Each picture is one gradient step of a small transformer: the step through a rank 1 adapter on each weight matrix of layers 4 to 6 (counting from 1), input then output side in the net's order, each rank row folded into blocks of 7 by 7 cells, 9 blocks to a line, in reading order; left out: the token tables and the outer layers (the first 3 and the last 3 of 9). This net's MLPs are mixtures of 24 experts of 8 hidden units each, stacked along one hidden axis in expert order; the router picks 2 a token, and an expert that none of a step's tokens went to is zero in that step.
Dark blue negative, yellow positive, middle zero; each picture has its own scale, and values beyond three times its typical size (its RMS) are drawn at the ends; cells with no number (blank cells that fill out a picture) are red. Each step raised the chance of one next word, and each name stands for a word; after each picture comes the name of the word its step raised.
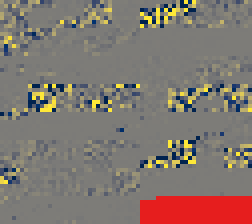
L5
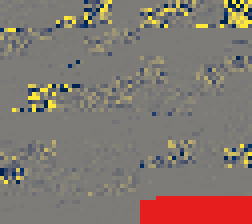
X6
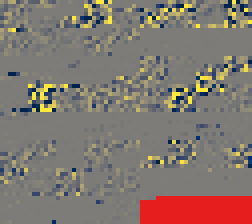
X6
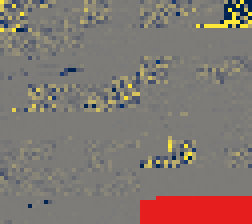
X6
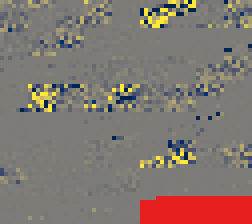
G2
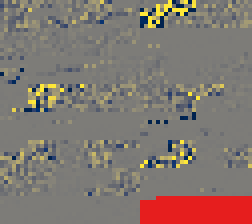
G2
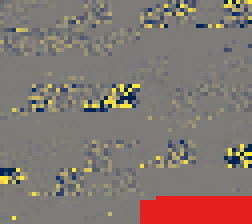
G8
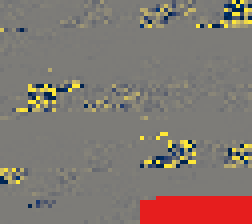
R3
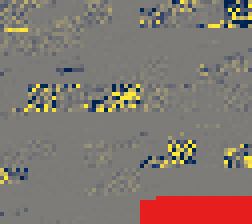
R3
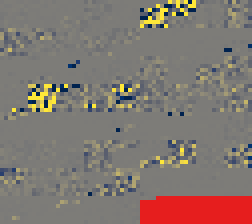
G2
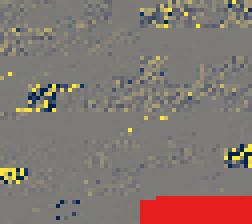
R3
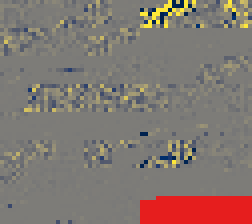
L5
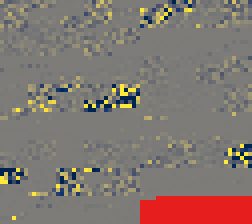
G8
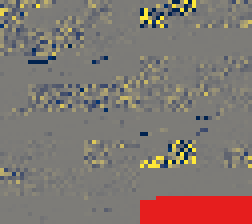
G2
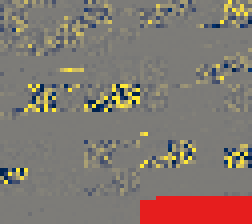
G8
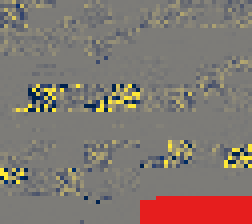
R3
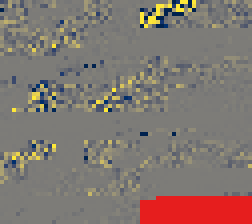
G2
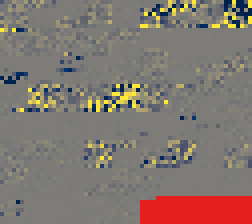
X6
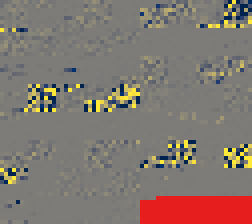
R3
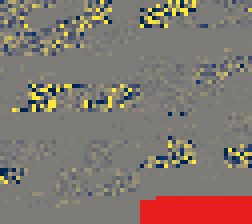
L5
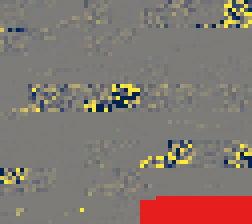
G8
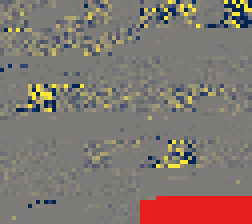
X6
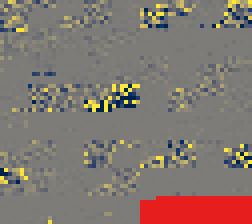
G8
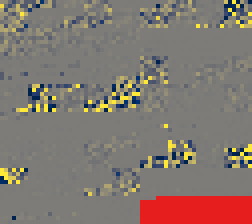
R3
